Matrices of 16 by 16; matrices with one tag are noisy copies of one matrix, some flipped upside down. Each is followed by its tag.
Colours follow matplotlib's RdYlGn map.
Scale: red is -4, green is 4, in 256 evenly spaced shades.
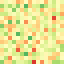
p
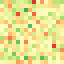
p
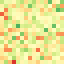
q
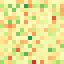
p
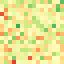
q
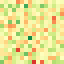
p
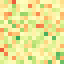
q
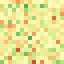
p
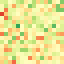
q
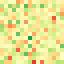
p
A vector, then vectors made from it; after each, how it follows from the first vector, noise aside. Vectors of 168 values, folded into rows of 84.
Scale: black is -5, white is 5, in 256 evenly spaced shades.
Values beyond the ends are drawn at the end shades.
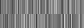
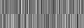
wrapped around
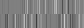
partly zeroed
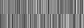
wrapped around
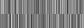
wrapped around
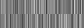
wrapped around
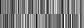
scaled up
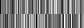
scaled up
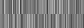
reversed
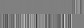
partly zeroed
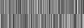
wrapped around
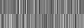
wrapped around
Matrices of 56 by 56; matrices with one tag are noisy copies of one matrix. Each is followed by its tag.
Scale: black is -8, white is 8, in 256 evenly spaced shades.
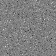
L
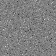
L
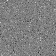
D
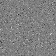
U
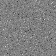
L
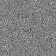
L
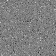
D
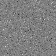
L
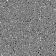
D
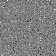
D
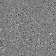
U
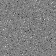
L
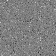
D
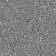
D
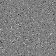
U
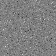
L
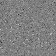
U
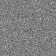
L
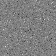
L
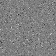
U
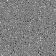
D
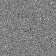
L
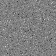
L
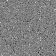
D
